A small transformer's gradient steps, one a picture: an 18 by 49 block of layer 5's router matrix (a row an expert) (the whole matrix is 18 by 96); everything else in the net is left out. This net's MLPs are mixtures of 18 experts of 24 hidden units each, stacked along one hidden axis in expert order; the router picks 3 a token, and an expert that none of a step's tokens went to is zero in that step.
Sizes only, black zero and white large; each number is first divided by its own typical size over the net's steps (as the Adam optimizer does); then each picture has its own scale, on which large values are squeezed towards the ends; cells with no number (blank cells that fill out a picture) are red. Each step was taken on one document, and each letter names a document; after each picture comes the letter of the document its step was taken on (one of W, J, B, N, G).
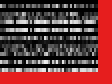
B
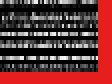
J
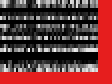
B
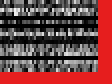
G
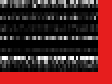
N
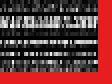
J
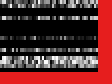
N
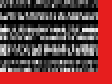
B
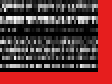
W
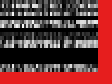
J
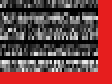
B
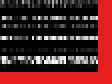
N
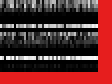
J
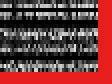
B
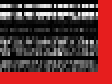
B
